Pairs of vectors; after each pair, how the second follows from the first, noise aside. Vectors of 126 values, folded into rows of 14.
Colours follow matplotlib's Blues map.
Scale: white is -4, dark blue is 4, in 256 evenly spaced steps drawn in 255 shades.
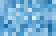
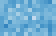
shrunk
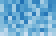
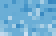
partly zeroed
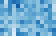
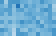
shrunk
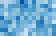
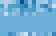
partly zeroed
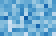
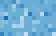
partly zeroed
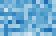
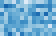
reversed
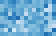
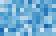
shuffled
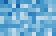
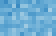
shrunk
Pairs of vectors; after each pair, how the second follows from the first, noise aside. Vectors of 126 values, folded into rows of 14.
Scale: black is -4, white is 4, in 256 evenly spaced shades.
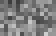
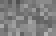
shrunk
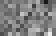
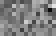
wrapped around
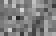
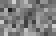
wrapped around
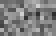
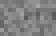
shrunk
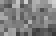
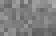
shrunk
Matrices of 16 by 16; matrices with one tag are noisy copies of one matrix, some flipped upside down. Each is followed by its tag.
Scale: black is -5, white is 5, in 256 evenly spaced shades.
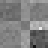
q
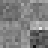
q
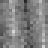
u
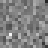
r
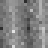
u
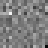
r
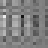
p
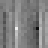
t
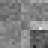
q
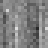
t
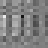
p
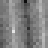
u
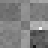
q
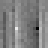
t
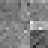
q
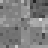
q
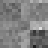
q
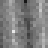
u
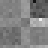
q
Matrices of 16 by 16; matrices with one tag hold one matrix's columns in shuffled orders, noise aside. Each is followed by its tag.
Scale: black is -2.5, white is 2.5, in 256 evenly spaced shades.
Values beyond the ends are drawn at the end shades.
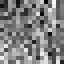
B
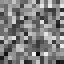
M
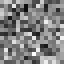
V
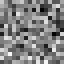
V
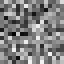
V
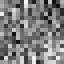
B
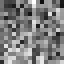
B
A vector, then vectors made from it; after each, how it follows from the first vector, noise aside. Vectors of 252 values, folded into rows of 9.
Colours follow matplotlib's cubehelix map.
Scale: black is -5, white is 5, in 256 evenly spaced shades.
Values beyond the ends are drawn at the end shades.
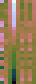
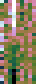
scaled up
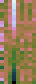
copied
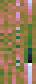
wrapped around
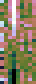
scaled up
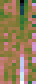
reversed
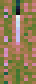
wrapped around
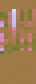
partly zeroed
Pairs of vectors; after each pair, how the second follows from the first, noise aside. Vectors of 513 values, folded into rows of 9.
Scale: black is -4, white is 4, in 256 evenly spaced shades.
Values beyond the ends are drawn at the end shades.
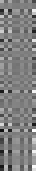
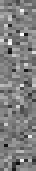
shuffled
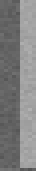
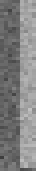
copied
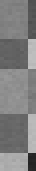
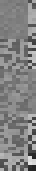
sign-scrambled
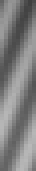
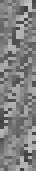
sign-scrambled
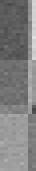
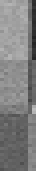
negated
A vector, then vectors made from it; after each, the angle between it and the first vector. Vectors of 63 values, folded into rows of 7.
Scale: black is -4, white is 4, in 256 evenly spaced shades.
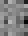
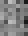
nearly parallel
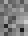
partly opposed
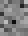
partly opposed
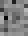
orthogonal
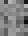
nearly parallel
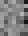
nearly parallel
